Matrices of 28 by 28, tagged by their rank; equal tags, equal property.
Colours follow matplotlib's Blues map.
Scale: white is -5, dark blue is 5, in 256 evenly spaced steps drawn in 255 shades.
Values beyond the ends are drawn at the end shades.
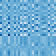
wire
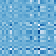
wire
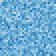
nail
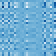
wire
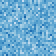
nail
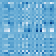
wire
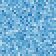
nail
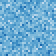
nail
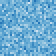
nail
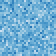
nail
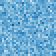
nail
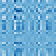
wire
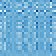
wire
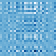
wire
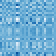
wire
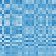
wire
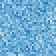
nail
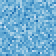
nail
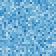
nail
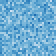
nail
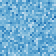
nail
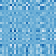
wire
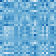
wire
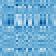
wire
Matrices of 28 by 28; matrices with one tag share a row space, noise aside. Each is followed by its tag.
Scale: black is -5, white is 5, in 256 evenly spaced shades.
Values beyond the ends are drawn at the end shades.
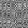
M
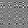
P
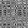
M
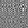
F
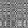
M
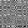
M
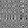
F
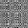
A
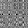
P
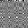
P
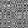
M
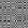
M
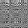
A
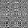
A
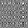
F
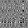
F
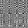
P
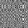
F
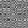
M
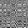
M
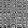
M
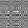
A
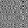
F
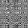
A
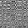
M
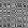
M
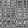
M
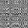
A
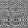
A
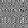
F
